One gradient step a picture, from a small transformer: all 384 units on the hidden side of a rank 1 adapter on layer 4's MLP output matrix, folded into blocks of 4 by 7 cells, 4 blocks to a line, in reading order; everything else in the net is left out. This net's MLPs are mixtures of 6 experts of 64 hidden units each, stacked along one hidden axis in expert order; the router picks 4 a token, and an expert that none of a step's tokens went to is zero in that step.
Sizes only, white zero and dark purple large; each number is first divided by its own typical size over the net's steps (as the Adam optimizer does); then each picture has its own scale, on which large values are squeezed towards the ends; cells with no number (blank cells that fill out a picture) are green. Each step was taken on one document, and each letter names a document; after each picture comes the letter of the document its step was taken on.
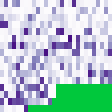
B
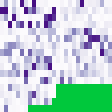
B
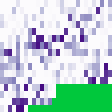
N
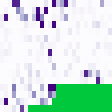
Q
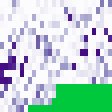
N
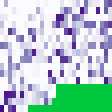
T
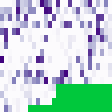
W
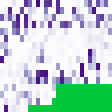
W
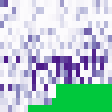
B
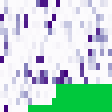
W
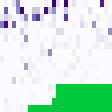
Q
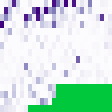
Q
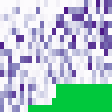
T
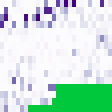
Q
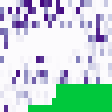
W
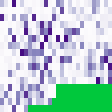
B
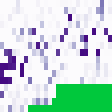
N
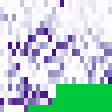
B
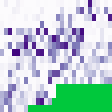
B
